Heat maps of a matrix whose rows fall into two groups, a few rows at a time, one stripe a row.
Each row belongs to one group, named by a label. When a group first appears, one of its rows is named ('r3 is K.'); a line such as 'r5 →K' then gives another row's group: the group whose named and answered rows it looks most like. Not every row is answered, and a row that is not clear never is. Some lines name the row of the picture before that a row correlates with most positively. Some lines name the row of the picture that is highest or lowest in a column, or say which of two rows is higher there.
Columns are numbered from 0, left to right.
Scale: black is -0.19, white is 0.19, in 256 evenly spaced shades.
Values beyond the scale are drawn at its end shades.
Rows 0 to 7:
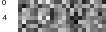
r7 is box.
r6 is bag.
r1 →bag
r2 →box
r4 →box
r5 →box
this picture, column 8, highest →1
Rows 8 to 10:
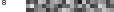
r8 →bag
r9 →box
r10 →bag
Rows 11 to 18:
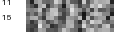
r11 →bag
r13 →box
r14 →box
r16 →bag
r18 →bag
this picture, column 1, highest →15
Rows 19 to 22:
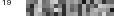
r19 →box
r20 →bag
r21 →bag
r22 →bag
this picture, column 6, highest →19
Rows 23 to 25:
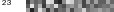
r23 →box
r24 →box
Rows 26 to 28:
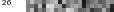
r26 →box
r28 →box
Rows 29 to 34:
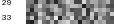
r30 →box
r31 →bag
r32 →bag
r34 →bag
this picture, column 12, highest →30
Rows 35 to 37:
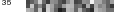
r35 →bag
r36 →box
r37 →box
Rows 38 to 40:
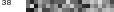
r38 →bag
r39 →box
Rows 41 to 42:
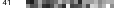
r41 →bag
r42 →bag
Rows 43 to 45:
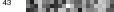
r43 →bag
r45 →bag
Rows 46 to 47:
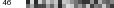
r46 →box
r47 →box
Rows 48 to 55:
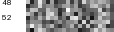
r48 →bag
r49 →bag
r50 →box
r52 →box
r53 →bag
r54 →box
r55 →bag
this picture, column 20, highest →53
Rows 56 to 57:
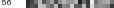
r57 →bag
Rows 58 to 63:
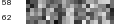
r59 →bag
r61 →box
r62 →box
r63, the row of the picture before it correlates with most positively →57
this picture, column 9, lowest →61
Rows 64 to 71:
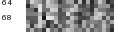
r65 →box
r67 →box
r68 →box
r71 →box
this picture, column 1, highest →64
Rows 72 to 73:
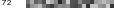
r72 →box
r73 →bag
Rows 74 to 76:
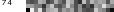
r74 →bag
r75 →box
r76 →box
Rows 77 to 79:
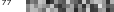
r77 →bag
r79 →box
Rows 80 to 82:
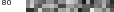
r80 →box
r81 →box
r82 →bag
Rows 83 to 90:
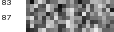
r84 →box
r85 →box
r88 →box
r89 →box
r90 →bag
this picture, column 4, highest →90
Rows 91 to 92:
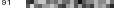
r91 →bag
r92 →box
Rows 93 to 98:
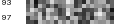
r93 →box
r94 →bag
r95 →box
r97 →box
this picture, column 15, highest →93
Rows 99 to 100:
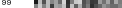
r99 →box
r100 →box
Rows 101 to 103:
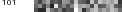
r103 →bag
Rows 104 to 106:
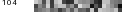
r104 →box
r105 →box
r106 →bag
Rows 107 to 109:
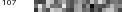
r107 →bag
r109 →box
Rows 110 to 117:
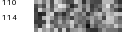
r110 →box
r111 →box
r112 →box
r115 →bag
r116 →bag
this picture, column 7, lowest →113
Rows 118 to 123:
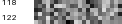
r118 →bag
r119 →box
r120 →bag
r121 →box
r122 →bag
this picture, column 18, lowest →120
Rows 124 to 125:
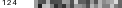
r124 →bag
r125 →bag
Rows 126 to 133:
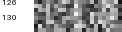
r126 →bag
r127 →box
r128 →box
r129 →bag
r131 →bag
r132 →box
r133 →box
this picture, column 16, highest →131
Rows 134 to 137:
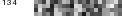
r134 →bag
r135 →box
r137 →box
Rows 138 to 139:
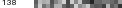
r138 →box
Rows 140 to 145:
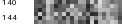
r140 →bag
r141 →bag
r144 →bag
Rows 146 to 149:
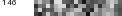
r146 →box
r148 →box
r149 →bag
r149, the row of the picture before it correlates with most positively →142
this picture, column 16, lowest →147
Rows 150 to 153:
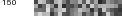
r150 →box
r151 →bag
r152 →box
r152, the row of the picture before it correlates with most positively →147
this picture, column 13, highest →150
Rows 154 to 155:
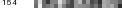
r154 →box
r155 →box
